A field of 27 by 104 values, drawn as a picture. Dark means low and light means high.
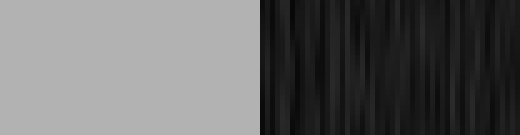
It is made of 1 by 2 panels. Panel 1,1: high, flat. Panel 1,2: very low, streaked downward, faint in contrast.
